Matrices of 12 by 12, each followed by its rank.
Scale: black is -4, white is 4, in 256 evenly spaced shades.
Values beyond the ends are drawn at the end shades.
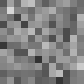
full rank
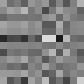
two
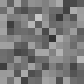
full rank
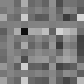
two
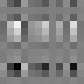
one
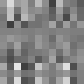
two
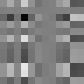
one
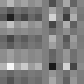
one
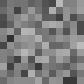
full rank
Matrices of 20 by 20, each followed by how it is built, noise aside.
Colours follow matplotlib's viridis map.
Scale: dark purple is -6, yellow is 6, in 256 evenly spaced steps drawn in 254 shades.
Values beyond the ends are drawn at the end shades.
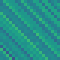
Toeplitz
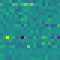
uneven rows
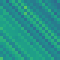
Toeplitz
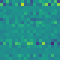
uneven rows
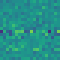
uneven rows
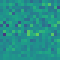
uneven rows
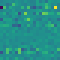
uneven rows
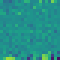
uneven rows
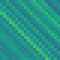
Toeplitz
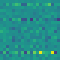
uneven rows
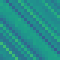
Toeplitz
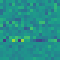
uneven rows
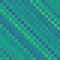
Toeplitz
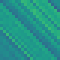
Toeplitz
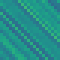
Toeplitz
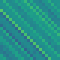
Toeplitz
